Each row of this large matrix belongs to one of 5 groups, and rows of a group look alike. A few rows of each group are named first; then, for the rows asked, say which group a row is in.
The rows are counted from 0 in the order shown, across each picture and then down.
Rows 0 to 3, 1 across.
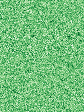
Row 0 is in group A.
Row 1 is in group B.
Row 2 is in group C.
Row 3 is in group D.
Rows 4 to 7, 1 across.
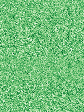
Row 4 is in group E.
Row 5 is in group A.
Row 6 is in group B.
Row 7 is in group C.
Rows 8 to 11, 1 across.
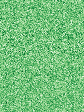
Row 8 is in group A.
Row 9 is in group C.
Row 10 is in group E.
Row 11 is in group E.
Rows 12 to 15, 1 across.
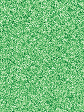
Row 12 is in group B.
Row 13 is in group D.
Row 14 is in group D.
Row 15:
E
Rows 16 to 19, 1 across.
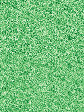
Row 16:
D
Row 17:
B
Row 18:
B
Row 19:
B
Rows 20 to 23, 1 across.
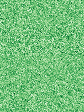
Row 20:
A
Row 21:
C
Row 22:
E
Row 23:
B
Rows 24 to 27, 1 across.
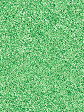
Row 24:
E
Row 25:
A
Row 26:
D
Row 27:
B
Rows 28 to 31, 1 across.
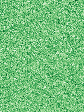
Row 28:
D
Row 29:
E
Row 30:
E
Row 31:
D
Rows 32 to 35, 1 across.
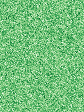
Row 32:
E
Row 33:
C
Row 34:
E
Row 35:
A
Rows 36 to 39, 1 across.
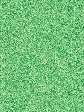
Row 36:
C
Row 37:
D
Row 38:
B
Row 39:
B
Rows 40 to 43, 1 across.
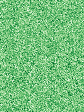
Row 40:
A
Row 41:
E
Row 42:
B
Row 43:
B
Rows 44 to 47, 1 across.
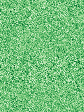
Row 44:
B
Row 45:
D
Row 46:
B
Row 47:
B
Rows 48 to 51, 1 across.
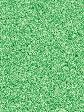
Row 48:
A
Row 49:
B
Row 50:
D
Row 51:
E
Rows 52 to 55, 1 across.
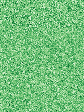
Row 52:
B
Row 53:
E
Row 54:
C
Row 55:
B
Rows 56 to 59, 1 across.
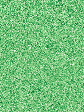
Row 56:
C
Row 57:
E
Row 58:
E
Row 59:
A
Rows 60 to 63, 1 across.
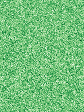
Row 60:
C
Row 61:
B
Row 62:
E
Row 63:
C
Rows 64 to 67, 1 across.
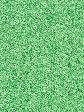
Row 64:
E
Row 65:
E
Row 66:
B
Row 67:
B
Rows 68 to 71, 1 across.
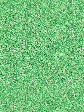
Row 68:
E
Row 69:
E
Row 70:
A
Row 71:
E
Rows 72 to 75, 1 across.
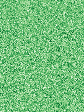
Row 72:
A
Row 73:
D
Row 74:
C
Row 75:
D
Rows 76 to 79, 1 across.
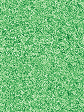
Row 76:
B
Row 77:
C
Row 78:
B
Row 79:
C
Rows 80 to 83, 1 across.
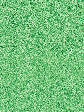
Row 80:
B
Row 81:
A
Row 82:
A
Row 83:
D
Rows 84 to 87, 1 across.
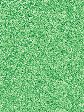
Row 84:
C
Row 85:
A
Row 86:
E
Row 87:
E
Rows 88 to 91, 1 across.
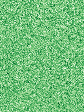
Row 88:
E
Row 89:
B
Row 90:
D
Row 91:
D
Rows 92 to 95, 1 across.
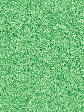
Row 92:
E
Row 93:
D
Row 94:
D
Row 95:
B
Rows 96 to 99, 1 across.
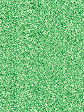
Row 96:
A
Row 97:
A
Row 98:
A
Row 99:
A
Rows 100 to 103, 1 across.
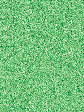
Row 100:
A
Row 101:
A
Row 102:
C
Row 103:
B
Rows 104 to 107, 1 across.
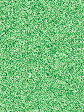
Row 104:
A
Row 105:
E
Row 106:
E
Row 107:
C
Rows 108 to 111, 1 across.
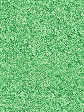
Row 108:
D
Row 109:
B
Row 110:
B
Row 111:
C
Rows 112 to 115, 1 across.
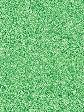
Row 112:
A
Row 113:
C
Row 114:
E
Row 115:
C
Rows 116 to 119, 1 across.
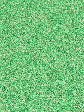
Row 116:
E
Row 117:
D
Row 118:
E
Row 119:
C
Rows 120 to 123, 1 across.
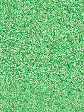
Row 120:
D
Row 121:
E
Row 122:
C
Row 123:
B
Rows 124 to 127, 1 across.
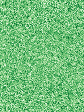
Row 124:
B
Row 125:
C
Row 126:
B
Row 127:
C
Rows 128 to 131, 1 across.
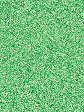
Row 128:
D
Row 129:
E
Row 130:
C
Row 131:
A
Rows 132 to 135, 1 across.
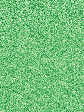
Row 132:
A
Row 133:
A
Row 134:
E
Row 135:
D
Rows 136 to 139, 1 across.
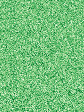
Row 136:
A
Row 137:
E
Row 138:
A
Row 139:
B
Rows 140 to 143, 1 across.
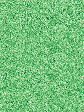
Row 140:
E
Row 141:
E
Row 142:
E
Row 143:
B
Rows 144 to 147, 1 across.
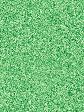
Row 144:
E
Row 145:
D
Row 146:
C
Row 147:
B
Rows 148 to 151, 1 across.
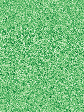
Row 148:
E
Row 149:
C
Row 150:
A
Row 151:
D
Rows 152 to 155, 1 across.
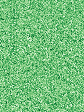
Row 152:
A
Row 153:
A
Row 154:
D
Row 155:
E
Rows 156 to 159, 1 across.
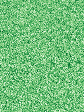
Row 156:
D
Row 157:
D
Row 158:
B
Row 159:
E
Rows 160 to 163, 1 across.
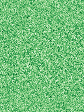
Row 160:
B
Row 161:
D
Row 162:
A
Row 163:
D
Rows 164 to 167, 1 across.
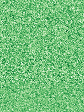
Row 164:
E
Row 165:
B
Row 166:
C
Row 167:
D
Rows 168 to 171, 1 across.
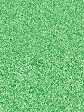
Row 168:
E
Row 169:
B
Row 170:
A
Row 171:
A
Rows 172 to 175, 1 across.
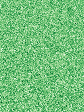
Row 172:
C
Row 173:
E
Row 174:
E
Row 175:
A
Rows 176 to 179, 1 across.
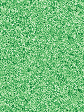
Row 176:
B
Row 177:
C
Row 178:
D
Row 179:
B
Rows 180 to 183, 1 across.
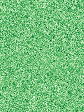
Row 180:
B
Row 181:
D
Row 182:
E
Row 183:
B
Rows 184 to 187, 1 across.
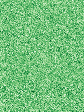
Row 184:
E
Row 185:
D
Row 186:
B
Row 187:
C
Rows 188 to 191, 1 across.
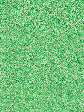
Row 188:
D
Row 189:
B
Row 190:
B
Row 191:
C
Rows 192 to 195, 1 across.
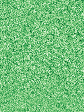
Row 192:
D
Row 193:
B
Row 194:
D
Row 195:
D
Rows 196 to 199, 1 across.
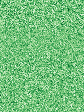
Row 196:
C
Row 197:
B
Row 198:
C
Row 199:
A
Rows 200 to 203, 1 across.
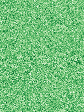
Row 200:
E
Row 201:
E
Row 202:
B
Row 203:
E
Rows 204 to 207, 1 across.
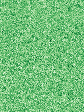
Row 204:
B
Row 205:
D
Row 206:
C
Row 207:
C
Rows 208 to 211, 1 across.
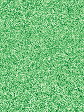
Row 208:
C
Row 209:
E
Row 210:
D
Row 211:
B
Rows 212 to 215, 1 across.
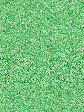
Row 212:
E
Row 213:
E
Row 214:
D
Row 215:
C
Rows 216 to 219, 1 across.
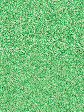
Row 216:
E
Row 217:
C
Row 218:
D
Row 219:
D
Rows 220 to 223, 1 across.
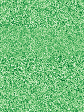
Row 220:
B
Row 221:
B
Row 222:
C
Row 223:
B
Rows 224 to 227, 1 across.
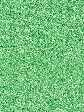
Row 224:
C
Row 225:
A
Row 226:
A
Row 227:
E
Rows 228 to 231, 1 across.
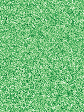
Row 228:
E
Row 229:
A
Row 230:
E
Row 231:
C
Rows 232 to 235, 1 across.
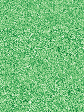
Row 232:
E
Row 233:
D
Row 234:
A
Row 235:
B
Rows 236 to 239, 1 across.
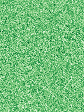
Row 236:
E
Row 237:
D
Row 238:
A
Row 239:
A
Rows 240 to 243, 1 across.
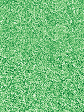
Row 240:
E
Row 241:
E
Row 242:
C
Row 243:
C
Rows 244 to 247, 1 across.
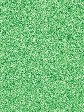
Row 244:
B
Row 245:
C
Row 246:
E
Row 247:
E
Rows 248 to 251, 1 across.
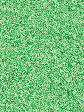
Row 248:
B
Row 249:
C
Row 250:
B
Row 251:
C
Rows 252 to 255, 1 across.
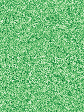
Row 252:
E
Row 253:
D
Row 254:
B
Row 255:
B
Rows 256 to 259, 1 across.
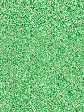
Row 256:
B
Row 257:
B
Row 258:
D
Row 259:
B
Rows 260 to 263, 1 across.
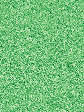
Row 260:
D
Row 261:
A
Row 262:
C
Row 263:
E
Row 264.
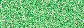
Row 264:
C
